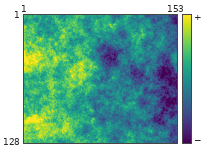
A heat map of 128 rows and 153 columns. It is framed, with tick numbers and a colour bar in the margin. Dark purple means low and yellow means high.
Lone odd cells: none. Slope: up to the left. Ninth with the lowest average: middle right. Histogram: bell-shaped.
